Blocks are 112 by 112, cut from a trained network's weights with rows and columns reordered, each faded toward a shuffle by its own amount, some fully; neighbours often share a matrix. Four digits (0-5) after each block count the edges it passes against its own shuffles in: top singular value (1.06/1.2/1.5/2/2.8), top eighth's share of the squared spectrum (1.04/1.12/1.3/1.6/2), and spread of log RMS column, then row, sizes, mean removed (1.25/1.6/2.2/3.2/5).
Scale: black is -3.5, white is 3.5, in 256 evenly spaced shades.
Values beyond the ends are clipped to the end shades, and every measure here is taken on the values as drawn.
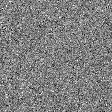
1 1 0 0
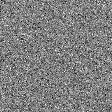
1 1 0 0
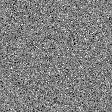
0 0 0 0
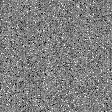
1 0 0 0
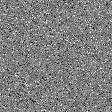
0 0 0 0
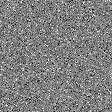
0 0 0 0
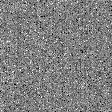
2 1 0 0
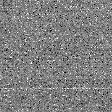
2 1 1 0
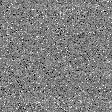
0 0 0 0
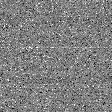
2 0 0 0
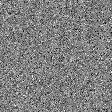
0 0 0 0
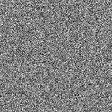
3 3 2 1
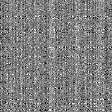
4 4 1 4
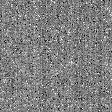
2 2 0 1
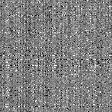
4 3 0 3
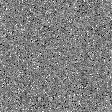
1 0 0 0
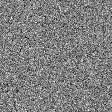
2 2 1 0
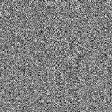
4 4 2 1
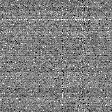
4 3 2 1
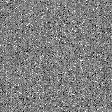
2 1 0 1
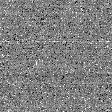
2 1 1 0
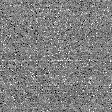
2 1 1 0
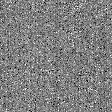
2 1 0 1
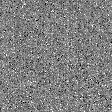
1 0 0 0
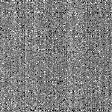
3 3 0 3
